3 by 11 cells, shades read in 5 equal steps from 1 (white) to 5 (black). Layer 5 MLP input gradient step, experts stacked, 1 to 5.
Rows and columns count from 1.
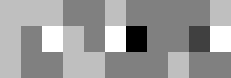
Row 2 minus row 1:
0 1 -1 -1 0 -1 2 0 0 1 -1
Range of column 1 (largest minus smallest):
0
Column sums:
6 8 6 7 8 6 11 9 8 10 6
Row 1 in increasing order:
2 2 2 2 2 3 3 3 3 3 3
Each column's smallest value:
2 2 1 2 2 1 3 3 2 3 1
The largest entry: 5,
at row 2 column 7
